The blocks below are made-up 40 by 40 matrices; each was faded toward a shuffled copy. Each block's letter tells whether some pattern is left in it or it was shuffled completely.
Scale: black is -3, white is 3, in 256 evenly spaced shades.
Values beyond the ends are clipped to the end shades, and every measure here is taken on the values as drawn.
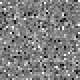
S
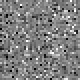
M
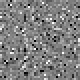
M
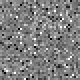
S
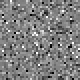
M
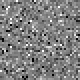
S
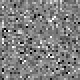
M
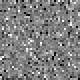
M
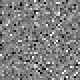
M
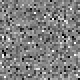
M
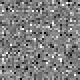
M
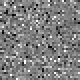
M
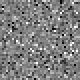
S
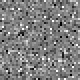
S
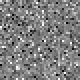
S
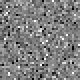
S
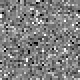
S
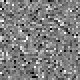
M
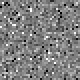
S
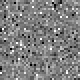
S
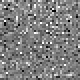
M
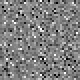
M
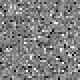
S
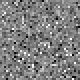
S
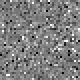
S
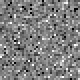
S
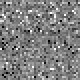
M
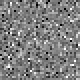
M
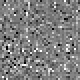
M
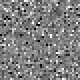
S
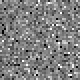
S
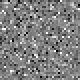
S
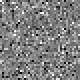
M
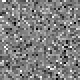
S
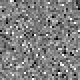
S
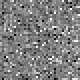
M
